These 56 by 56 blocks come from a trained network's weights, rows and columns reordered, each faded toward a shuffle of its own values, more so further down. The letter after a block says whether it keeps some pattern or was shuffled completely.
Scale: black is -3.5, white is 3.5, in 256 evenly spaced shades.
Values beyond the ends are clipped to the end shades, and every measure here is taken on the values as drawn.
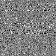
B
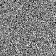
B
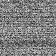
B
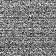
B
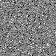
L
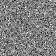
L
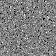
L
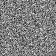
L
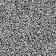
L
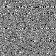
B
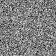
L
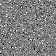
L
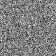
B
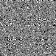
B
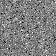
L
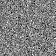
L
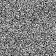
L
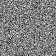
L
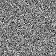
L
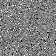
L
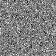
L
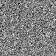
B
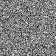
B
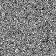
L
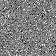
L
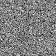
L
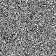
L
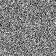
L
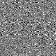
B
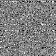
B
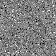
L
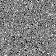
L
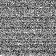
B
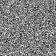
B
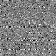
B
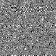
B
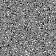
L
